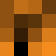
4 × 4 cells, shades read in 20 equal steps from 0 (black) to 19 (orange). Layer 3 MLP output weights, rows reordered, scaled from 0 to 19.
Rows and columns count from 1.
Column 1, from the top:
11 11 13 18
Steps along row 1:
up down down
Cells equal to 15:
1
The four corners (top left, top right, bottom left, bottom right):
11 8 18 19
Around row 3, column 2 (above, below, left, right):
6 0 13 11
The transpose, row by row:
11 11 13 18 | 15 6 4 0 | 14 7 11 17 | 8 12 17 19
